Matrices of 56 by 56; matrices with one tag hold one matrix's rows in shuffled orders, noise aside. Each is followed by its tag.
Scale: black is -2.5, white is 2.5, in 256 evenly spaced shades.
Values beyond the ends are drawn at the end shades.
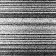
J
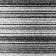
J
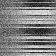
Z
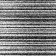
J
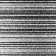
J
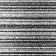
J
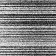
J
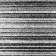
J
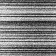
J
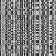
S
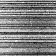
J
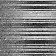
Z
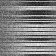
Z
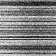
J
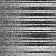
Z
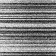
J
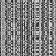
S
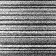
J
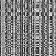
S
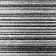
J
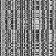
S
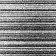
J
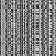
S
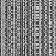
S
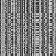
S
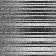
Z
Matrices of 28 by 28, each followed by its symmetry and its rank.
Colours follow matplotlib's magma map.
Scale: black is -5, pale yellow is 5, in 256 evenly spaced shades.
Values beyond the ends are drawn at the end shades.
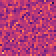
antisymmetric, full rank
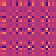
symmetric, rank one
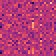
neither, rank five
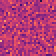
antisymmetric, full rank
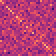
symmetric, full rank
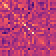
symmetric, rank five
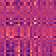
neither, rank two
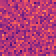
antisymmetric, full rank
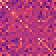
symmetric, rank five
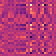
neither, rank two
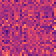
neither, rank five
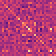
symmetric, rank five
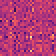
neither, rank five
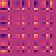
symmetric, rank one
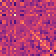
symmetric, rank five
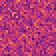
symmetric, full rank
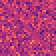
antisymmetric, full rank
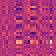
neither, rank two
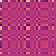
symmetric, rank one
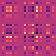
symmetric, rank one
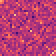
symmetric, full rank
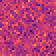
symmetric, full rank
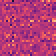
neither, rank five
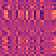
neither, rank two
